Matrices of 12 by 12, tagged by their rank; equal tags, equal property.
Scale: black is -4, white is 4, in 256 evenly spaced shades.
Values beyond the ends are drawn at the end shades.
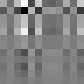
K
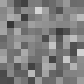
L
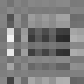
K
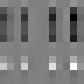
K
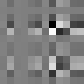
K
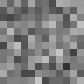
L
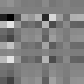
K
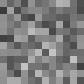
L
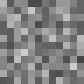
L
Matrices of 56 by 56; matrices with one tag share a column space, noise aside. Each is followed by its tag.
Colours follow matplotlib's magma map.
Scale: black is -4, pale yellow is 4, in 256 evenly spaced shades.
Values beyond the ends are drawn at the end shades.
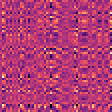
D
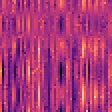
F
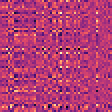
D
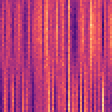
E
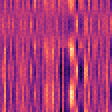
F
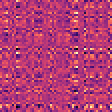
D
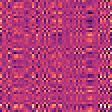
D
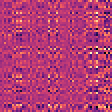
D
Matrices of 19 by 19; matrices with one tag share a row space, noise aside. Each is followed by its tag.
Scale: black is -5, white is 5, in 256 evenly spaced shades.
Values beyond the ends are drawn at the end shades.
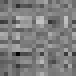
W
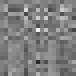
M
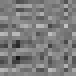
W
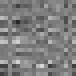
W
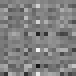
M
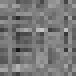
W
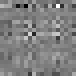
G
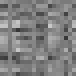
W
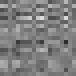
W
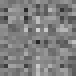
M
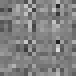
G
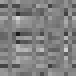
W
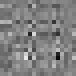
G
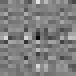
M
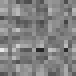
W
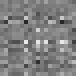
M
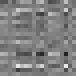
W
